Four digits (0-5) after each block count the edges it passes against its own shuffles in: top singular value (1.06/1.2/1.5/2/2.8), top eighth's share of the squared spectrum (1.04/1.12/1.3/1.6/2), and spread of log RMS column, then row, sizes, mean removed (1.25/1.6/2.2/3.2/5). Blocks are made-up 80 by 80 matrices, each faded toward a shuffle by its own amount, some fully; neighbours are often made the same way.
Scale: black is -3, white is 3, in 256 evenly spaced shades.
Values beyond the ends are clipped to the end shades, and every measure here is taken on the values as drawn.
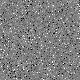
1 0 0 0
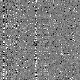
4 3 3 1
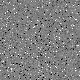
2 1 0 0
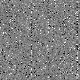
3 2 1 0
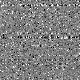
4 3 1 2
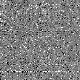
3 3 1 1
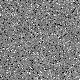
1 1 0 0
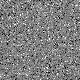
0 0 0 0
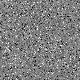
2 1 0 0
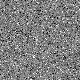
1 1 0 0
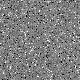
1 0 0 0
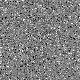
2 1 0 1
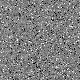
0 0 0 0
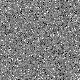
0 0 1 0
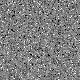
1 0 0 0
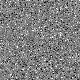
0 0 0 0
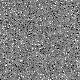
0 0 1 0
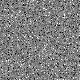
1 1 1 0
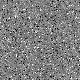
0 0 0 0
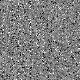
1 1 2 0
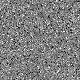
2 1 0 0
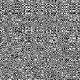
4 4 3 3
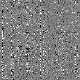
2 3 3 1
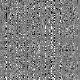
2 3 4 2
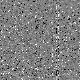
2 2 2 0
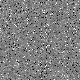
1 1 1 0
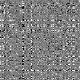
4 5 3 3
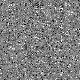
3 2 1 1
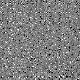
3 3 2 2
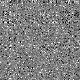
3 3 1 2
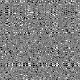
4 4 2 3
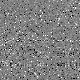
3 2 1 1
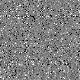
3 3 1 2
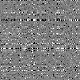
4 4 2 3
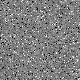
2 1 0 0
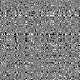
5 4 3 3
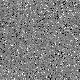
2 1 0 0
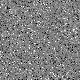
1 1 0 0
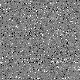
1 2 1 2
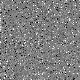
1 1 1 1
